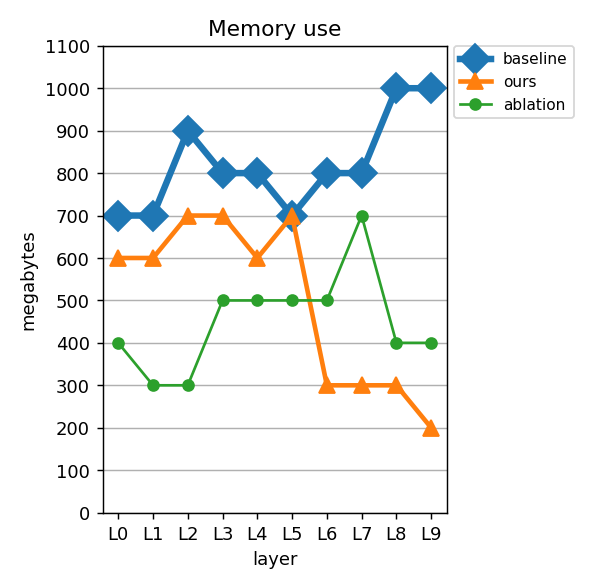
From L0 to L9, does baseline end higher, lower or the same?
higher
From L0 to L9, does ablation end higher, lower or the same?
the same
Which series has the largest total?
baseline
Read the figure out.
Title: Memory use
x-axis: layer, ticks L0 L1 L2 L3 L4 L5 L6 L7 L8 L9
y-axis: megabytes, ticks 0 100 200 300 400 500 600 700 800 900 1000 1100
Legend: baseline, ours, ablation
Values:
baseline: 700 700 900 800 800 700 800 800 1000 1000
ours: 600 600 700 700 600 700 300 300 300 200
ablation: 400 300 300 500 500 500 500 700 400 400
